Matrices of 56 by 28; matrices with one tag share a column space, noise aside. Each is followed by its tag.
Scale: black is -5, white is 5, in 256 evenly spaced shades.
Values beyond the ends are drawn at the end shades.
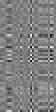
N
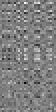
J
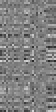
N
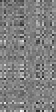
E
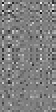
J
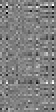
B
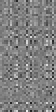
E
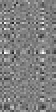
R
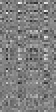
J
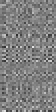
N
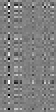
B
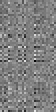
N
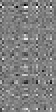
B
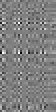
R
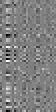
N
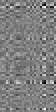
B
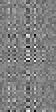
N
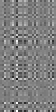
E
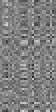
E
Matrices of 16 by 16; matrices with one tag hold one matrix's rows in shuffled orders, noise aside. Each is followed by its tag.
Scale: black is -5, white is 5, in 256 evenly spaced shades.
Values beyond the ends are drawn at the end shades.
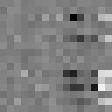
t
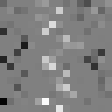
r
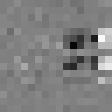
t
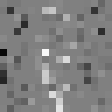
r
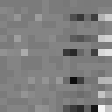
t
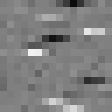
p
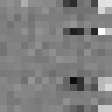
t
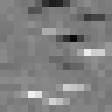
p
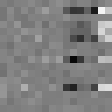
t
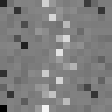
r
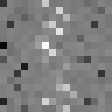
r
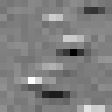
p
